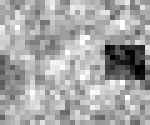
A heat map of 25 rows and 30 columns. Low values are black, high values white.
Grain: blotchy. Roughest part: middle right. Ninth with the highest average: centre. Odd patch: lower, in the middle right. Stripes: none.
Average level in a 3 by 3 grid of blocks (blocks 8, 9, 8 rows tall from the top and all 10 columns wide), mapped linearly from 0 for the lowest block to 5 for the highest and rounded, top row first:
4 4 4 / 3 5 0 / 4 4 4
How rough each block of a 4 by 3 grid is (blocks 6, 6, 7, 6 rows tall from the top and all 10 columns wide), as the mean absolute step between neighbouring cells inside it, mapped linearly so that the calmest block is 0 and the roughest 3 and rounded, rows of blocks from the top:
1 0 2
0 0 3
0 1 2
0 1 1
